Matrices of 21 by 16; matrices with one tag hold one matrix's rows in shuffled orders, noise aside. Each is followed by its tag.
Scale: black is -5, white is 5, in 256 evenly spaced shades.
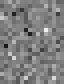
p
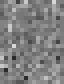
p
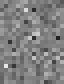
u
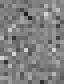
p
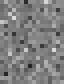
p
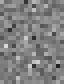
u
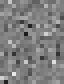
p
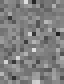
u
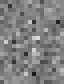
u
